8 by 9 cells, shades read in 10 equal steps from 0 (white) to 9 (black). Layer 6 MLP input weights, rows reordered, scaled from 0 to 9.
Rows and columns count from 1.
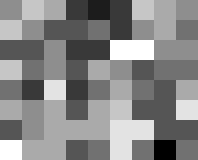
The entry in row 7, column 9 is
6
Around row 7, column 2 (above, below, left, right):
4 3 6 3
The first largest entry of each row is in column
5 6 4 4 2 4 1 8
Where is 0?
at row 3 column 6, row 3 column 7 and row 8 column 1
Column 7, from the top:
2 4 0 6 5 6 1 5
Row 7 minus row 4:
4 -1 -1 -3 0 -3 -5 1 1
